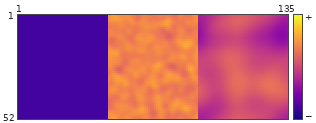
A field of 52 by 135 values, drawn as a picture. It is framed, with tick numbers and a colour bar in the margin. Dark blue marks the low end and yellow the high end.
The table splits into one row of 3 panels. Panel 1,1: very low, flat. Panel 1,2: high, blotchy, faint in contrast. Panel 1,3: middling, smooth.
